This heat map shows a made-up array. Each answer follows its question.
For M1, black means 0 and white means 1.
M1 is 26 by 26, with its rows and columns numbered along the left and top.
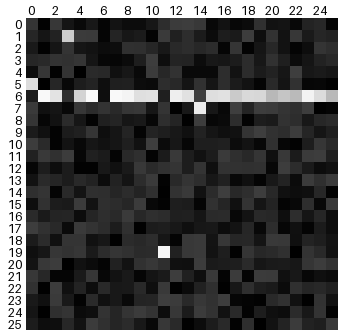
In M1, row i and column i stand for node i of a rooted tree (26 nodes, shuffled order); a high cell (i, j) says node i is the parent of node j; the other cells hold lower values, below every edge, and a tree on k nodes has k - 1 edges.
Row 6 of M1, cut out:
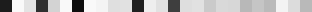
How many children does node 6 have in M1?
21
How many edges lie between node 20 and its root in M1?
1
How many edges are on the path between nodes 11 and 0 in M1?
4
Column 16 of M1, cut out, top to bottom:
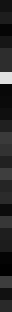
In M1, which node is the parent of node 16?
6
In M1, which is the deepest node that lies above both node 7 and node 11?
6
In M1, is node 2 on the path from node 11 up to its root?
no
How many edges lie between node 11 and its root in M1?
2
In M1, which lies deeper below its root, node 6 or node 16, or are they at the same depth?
node 16
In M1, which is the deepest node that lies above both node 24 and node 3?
6
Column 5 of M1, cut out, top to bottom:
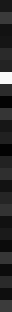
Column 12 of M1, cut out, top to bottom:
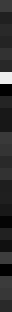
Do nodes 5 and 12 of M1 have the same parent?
yes
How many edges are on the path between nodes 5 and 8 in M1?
2
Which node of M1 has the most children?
6
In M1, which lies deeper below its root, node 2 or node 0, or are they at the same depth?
node 0
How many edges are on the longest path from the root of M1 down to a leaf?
2
